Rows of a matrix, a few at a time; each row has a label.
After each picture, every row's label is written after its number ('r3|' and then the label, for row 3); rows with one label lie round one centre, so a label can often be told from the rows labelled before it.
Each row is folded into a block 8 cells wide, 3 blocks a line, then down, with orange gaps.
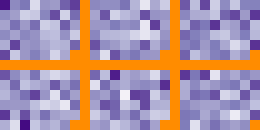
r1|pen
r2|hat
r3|pen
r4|hat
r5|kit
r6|pen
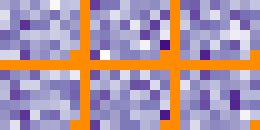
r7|hat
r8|pen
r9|hat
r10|hat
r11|pen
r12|kit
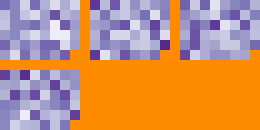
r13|hat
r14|pen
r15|pen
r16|pen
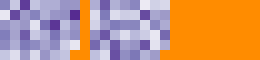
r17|kit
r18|hat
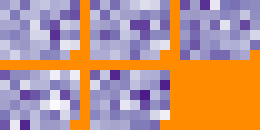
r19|kit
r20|kit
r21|pen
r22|hat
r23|kit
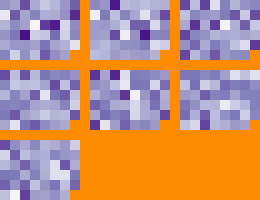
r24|kit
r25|kit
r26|pen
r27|pen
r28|pen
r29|hat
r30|hat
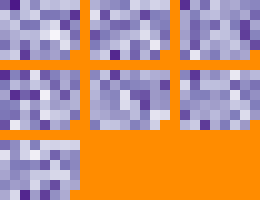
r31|hat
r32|hat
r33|pen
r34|pen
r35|kit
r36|hat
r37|hat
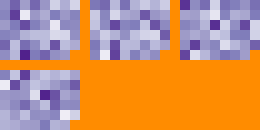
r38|hat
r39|hat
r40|pen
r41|kit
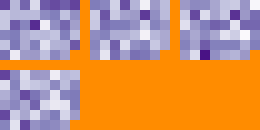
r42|pen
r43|hat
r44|hat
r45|hat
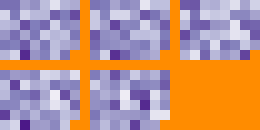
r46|hat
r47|hat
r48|hat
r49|hat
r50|kit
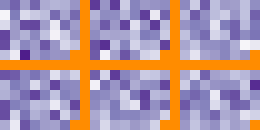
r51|hat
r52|pen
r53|kit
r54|hat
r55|kit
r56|kit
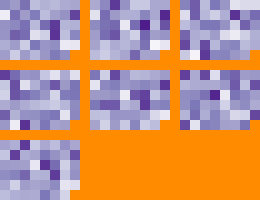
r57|kit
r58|kit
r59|hat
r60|hat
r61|kit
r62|pen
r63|kit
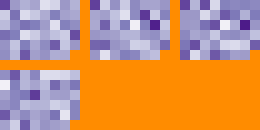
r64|hat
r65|pen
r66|pen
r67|hat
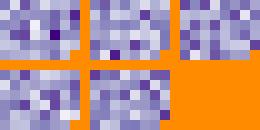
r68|kit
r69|hat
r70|pen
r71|kit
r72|pen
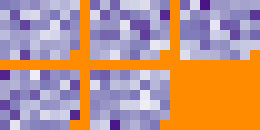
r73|hat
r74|kit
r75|kit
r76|pen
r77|hat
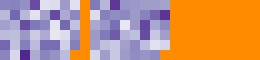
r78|hat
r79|kit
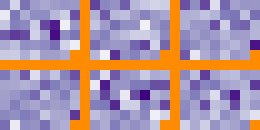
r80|kit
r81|hat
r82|pen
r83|pen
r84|kit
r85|kit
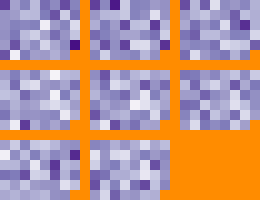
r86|pen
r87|pen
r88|pen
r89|hat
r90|hat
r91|hat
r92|kit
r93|hat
